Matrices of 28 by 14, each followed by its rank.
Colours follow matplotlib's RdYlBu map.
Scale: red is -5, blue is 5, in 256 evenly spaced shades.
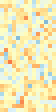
full rank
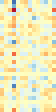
three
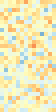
full rank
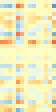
two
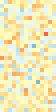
full rank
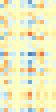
two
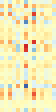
two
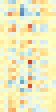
three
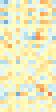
three
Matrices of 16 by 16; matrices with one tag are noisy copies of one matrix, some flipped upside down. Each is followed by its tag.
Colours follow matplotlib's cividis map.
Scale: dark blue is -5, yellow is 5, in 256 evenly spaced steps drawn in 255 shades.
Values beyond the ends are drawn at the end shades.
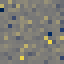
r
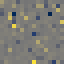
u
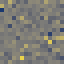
r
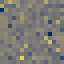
r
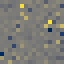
r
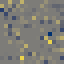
r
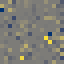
r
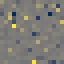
u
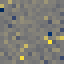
r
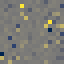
r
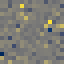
r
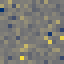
r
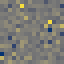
r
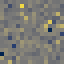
r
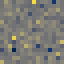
u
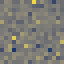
u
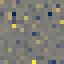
u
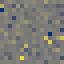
r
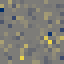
r
